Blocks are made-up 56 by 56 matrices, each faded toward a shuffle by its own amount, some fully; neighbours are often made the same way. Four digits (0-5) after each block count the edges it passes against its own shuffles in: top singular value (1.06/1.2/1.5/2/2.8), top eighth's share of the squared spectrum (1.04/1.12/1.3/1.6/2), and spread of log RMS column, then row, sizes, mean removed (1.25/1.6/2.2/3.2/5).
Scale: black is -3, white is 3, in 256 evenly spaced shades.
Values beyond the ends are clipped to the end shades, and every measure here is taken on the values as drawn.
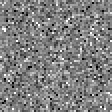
0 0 0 0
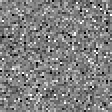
0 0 0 0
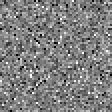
0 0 0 0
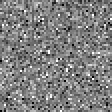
0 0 0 0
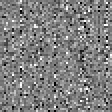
1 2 3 0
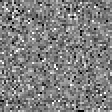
0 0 1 0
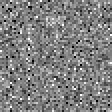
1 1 1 0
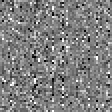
2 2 3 0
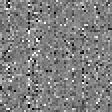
2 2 3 0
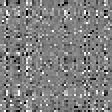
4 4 3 2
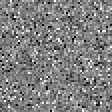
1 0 0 0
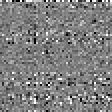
2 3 2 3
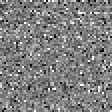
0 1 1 2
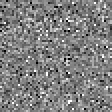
1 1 1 1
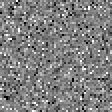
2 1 0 0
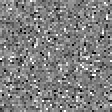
0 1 0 0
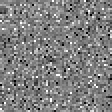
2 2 0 0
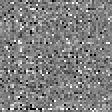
3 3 1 2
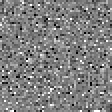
2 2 0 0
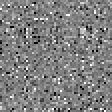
3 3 1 1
